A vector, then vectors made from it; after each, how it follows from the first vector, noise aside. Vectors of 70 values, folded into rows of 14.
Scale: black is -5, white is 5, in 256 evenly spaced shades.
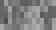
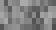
negated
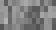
negated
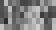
scaled up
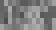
copied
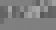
partly zeroed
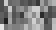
scaled up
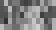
scaled up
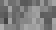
copied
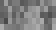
copied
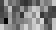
scaled up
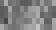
copied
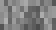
negated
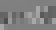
partly zeroed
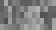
copied
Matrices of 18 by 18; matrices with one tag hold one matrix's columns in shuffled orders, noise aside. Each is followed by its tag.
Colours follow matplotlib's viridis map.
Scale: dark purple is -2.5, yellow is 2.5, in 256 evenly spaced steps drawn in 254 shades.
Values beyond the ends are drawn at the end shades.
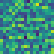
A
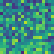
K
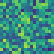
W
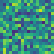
A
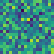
A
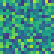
W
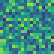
A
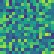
W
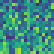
K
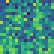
K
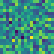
A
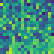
K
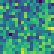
K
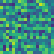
A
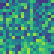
K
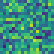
A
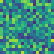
W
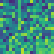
K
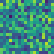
W
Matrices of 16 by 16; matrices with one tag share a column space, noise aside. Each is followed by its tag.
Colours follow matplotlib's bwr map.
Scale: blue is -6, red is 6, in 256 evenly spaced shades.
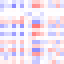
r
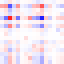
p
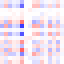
r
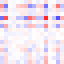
p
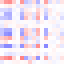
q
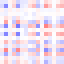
r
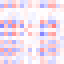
r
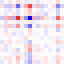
p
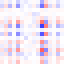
r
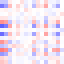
r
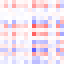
r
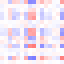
q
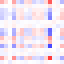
q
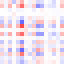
r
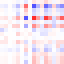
p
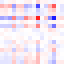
p
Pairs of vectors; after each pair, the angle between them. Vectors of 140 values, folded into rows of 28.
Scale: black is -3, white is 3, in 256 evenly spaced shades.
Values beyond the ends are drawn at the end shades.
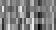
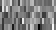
partly aligned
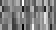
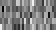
partly aligned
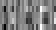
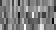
partly aligned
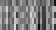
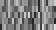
partly opposed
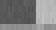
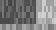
nearly parallel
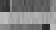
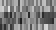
partly opposed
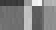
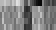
nearly opposite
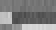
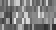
partly opposed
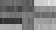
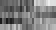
nearly parallel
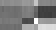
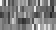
partly aligned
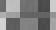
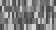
orthogonal
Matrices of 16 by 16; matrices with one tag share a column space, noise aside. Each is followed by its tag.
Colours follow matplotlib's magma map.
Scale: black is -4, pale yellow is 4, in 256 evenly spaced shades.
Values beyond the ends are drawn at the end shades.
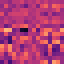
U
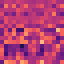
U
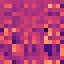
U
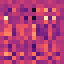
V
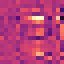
V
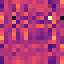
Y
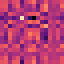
Y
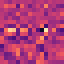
U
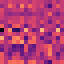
U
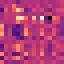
V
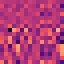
U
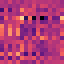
V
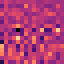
U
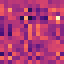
V
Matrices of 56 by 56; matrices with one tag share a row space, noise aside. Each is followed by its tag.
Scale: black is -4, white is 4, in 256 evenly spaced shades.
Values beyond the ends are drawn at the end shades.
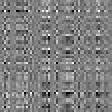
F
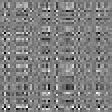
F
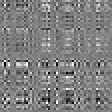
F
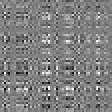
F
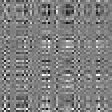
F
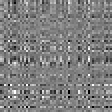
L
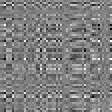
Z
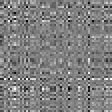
L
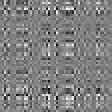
F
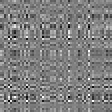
L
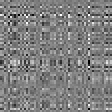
L
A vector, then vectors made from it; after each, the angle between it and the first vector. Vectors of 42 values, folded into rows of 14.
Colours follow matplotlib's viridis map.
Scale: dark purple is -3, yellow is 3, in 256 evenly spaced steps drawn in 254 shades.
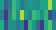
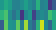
nearly opposite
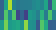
partly opposed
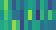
partly opposed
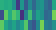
partly opposed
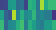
partly aligned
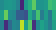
orthogonal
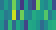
partly aligned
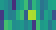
orthogonal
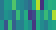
orthogonal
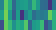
nearly opposite
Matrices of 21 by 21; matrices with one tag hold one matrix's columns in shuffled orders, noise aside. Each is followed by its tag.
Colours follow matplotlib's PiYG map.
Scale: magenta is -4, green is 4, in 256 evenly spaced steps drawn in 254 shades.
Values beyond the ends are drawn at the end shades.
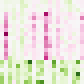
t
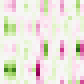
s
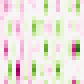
s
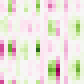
s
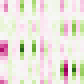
s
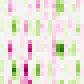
s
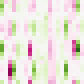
s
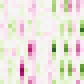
s
